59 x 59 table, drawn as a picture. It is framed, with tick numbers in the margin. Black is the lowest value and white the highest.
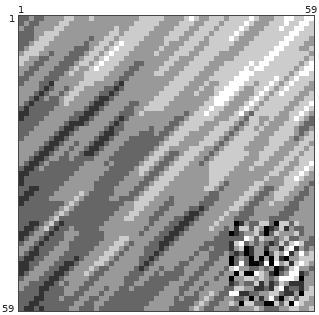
Slope: up to the top right. Roughest part: bottom right. Ninth with the highest average: top right. Odd patch: rougher, in the bottom right. Grain: diagonal, up to the right.
